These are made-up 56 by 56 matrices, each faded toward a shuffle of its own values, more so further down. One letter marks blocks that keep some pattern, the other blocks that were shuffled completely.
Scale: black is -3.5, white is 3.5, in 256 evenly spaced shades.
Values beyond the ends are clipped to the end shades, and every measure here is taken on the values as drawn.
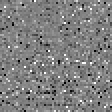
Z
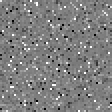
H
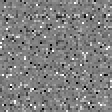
Z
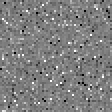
H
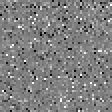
Z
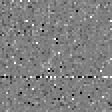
Z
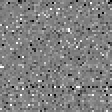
Z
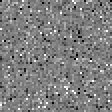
H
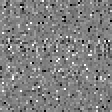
Z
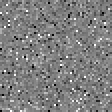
H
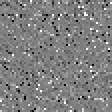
Z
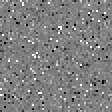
H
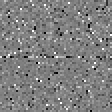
Z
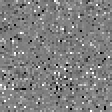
Z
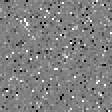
H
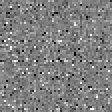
Z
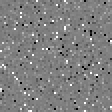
H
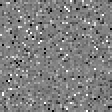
H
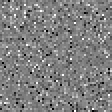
H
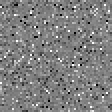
H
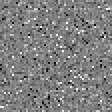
H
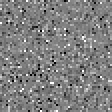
Z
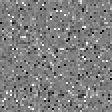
Z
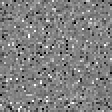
Z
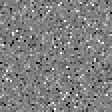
H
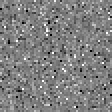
H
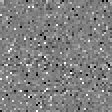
Z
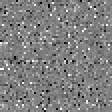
Z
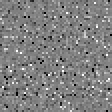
Z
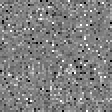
Z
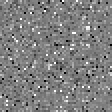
Z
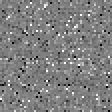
Z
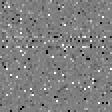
Z
